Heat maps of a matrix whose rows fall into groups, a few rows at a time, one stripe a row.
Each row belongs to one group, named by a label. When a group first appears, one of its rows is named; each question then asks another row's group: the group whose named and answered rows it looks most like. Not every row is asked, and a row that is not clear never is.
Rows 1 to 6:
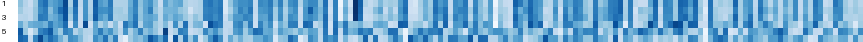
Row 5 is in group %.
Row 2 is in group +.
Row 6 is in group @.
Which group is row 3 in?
+
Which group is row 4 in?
+
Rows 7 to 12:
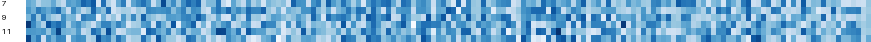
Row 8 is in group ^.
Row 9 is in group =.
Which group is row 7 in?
=
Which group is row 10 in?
%
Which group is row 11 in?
^
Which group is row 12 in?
%
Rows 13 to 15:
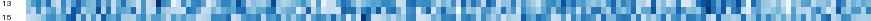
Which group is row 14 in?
%
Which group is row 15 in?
+
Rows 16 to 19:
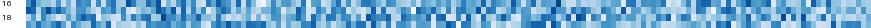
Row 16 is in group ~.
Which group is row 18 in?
=
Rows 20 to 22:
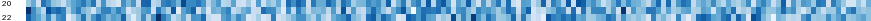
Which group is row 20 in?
=
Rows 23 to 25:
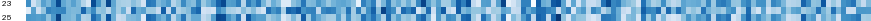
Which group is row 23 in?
^
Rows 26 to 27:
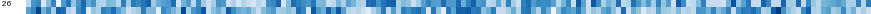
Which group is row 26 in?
=
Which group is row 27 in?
@
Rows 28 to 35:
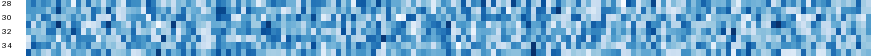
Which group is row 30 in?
+
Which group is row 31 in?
%
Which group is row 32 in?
%
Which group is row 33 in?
=
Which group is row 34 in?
~
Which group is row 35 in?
^
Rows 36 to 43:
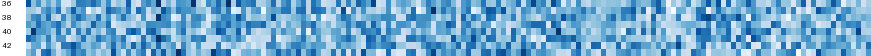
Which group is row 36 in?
~
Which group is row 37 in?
+
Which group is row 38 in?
@
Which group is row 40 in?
~
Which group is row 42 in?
=
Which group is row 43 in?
+
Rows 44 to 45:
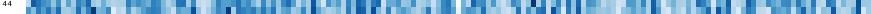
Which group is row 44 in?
~
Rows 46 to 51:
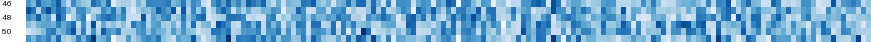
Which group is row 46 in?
^
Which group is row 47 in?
@
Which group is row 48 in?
@
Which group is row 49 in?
+
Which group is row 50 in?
+
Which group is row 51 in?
~
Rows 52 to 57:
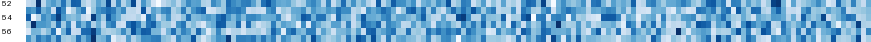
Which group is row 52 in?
%
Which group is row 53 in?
@
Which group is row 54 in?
^
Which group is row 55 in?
~
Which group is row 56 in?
=
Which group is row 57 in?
~
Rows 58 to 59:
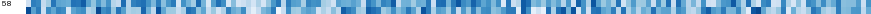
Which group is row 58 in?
=
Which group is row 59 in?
%
